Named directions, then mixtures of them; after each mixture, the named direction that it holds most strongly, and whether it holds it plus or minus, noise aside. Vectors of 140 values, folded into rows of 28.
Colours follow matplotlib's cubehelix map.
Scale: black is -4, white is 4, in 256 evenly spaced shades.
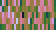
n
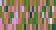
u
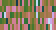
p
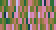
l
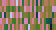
p, minus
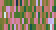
p, plus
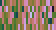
u, minus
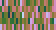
n, minus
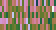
p, minus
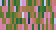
n, minus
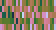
n, minus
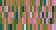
u, minus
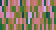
n, plus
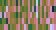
p, plus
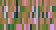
u, minus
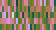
l, minus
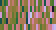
u, minus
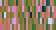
u, plus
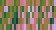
u, minus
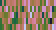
u, minus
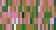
n, plus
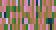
p, minus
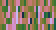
n, plus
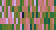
n, plus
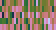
p, plus
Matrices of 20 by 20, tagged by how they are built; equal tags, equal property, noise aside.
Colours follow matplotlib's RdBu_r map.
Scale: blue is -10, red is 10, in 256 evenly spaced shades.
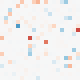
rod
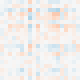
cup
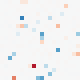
rod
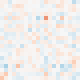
cup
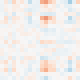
cup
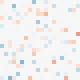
rod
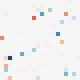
rod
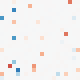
rod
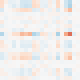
cup
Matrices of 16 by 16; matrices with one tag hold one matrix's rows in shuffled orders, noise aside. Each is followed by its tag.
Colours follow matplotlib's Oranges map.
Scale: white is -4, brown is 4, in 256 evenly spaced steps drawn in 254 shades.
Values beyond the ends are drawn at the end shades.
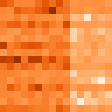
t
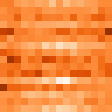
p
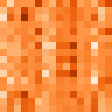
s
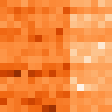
t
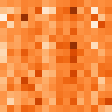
s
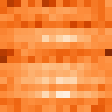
p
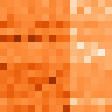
t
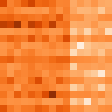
t
